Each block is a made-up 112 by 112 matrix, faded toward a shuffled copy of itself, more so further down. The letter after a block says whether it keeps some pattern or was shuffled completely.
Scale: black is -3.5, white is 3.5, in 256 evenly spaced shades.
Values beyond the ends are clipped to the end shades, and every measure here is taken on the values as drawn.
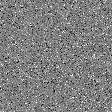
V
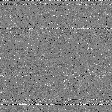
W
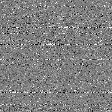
W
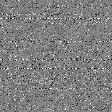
W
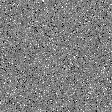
V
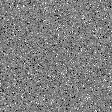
V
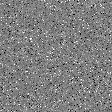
V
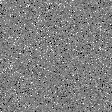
V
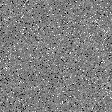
V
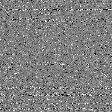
W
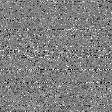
W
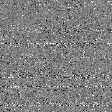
W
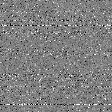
W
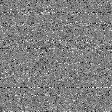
W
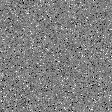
V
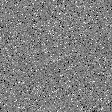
V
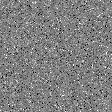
V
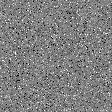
V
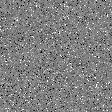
V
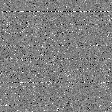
W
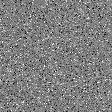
V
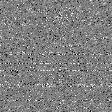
W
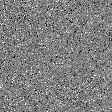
V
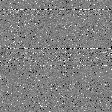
W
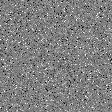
V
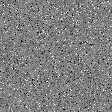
V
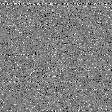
W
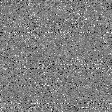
W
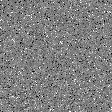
V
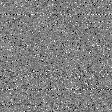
W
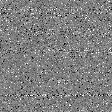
W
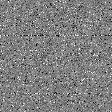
W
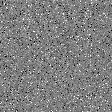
V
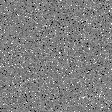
V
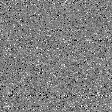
W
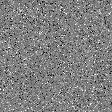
V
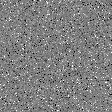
V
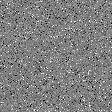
V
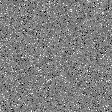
V
